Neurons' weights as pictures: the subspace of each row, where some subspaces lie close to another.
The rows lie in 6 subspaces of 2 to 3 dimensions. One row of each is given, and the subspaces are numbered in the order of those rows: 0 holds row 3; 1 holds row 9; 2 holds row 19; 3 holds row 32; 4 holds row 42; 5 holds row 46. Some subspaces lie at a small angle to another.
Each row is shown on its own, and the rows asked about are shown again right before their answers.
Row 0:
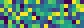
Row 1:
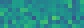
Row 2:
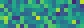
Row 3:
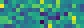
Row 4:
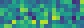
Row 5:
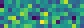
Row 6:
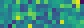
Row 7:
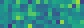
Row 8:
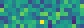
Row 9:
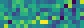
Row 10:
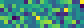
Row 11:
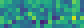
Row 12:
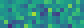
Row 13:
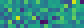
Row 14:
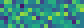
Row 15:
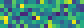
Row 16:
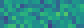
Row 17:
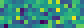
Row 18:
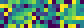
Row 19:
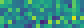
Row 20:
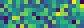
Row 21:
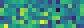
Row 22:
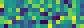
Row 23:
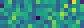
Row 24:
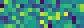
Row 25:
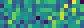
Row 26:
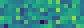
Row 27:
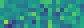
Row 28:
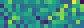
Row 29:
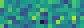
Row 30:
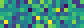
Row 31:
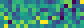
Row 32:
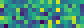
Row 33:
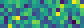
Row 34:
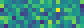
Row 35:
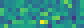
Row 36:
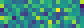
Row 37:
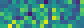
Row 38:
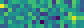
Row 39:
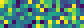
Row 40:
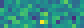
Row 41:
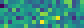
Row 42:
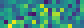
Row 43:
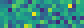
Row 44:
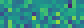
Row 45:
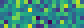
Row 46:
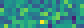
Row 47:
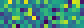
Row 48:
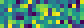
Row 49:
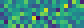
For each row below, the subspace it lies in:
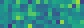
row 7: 2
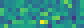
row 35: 5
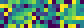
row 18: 0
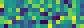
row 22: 5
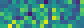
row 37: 4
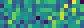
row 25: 1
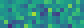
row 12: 4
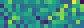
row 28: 1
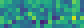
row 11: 2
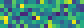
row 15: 0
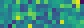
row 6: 2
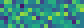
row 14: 0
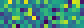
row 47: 4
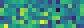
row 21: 3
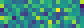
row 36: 3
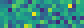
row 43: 4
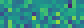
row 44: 2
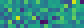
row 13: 5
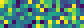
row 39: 4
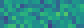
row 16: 0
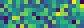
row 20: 5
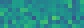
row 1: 2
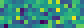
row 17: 3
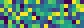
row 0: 0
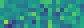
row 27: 4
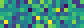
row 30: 4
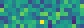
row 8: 5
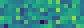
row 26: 3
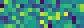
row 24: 0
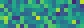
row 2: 5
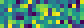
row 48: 2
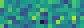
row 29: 1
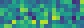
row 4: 2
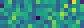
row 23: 1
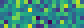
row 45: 4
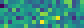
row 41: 0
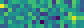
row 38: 0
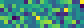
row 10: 3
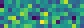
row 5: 1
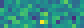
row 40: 1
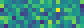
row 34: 3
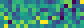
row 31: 1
